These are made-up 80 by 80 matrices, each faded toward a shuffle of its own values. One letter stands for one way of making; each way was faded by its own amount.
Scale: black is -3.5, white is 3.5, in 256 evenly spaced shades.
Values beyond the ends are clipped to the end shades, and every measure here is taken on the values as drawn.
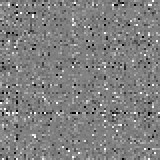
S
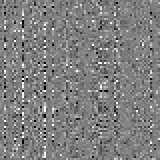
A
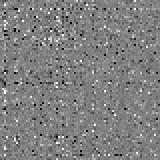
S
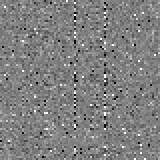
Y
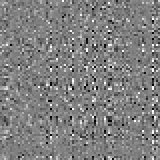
A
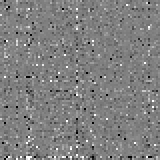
S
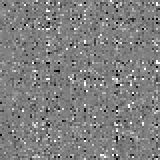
S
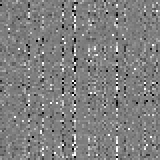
A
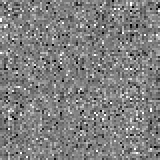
Y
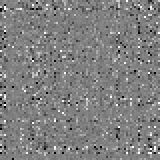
S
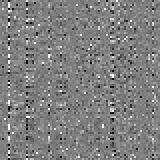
A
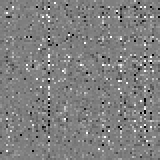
S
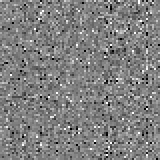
Y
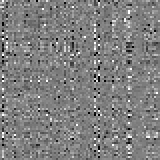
A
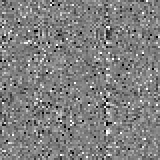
Y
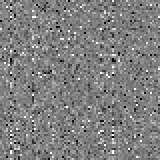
Y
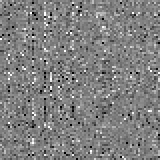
Y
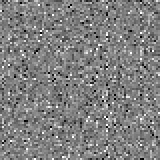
Y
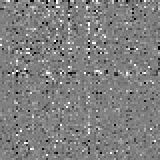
S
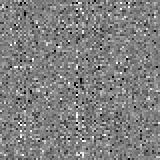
Y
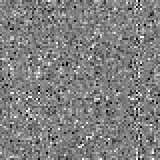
Y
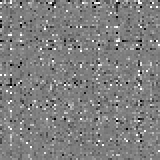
S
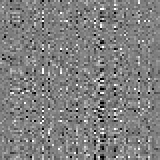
A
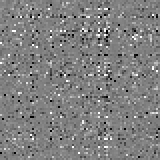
S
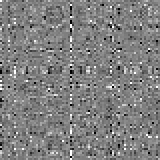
A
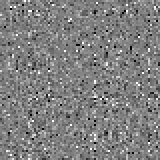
Y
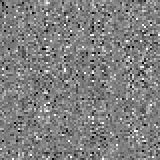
Y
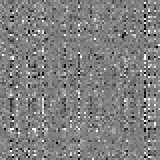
A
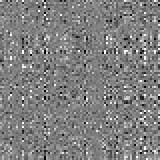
A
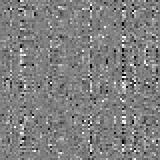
A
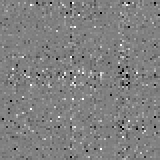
S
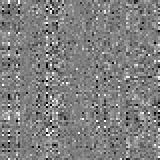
A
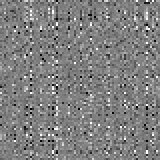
A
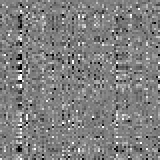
A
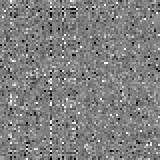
Y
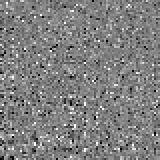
Y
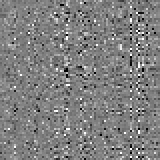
A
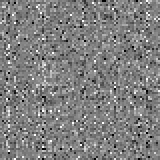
Y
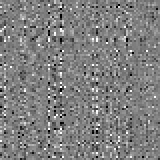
A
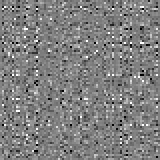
A
